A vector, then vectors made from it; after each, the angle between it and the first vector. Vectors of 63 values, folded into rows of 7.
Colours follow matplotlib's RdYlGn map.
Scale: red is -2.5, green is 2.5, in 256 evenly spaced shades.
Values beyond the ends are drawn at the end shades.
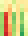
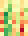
nearly opposite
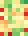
orthogonal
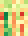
nearly opposite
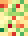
orthogonal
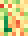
partly opposed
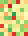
orthogonal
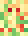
orthogonal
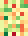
partly opposed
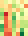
nearly parallel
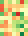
partly aligned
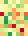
partly opposed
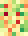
partly aligned
